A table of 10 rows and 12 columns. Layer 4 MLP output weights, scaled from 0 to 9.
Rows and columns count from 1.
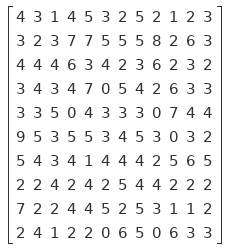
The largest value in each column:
9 5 5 7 7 5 6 5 8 7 6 5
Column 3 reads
1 3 4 3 5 3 3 4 2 1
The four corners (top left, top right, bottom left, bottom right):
4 3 2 3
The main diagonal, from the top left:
4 2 4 4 4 3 4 4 3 6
